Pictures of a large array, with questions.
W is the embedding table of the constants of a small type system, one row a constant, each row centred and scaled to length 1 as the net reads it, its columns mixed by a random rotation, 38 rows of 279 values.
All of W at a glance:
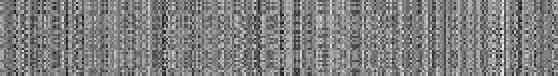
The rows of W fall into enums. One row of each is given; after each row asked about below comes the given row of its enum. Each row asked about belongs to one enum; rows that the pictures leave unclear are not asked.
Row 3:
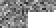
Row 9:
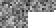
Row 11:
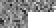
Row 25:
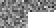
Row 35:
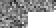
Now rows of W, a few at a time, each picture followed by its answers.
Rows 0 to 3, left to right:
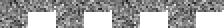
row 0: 35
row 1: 3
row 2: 35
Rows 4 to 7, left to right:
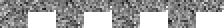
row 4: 3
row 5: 35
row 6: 35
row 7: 11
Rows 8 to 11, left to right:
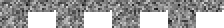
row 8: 9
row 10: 3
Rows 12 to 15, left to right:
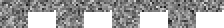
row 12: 9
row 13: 3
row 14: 25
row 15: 11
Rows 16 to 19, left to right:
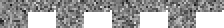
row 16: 11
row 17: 25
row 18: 35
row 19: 9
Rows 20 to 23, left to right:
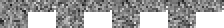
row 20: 11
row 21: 9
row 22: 35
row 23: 35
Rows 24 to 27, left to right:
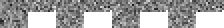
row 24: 11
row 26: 3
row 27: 25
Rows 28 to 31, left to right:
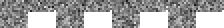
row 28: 25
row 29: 9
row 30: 35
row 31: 9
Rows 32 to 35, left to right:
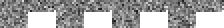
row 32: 25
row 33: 3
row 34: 11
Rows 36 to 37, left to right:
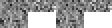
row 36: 11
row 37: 11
